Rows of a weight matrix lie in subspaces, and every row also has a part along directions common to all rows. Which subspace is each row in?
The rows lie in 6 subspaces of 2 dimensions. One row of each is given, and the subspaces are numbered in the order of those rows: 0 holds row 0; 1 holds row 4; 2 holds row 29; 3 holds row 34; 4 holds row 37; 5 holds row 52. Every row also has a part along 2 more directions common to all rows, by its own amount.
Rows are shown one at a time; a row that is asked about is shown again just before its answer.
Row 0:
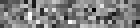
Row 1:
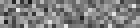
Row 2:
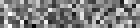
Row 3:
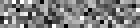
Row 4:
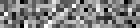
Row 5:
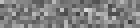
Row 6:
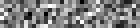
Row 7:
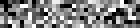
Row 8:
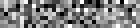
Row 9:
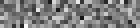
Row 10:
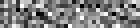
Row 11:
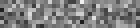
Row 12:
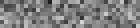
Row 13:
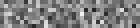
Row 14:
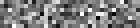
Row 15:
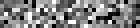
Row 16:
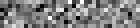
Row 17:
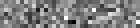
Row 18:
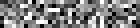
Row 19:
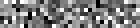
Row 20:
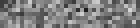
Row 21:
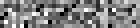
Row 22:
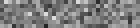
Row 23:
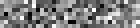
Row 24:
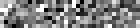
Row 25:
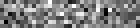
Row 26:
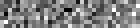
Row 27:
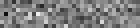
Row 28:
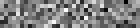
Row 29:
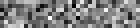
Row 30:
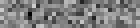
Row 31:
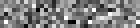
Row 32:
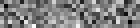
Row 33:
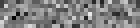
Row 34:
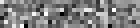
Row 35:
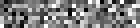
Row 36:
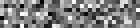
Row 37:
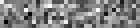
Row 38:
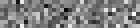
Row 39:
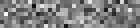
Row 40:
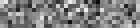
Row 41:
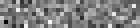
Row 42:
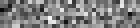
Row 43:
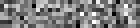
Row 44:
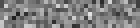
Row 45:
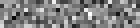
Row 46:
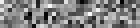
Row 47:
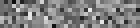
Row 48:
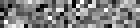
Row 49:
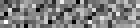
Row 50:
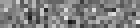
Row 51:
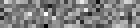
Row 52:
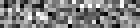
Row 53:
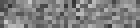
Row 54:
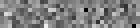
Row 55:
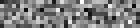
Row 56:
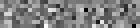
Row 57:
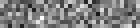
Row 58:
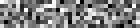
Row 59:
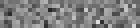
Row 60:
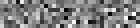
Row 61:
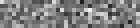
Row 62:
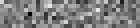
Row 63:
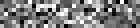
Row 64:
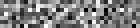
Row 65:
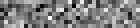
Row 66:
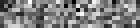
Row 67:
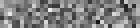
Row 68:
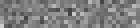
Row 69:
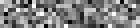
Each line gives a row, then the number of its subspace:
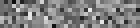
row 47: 5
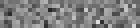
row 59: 1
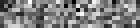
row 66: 2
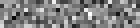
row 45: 3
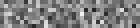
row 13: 1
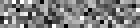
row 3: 5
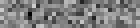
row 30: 4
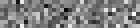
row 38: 0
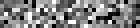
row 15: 0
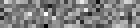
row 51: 4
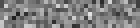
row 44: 3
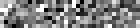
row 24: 2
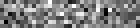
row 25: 4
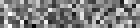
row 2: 1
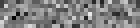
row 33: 3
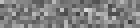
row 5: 3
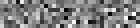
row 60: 0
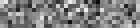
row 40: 2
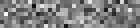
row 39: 5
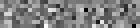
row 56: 1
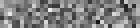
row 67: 1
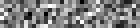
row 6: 4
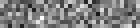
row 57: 2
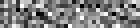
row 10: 5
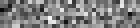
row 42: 2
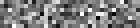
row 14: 3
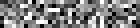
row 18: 0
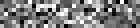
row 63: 5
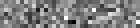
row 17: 0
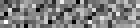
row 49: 0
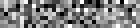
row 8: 5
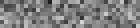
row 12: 4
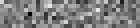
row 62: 4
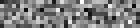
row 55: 3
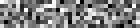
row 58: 3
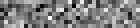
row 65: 2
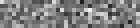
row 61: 3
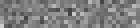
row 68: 0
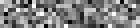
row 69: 5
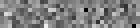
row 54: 1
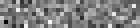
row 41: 5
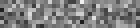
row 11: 4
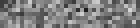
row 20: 2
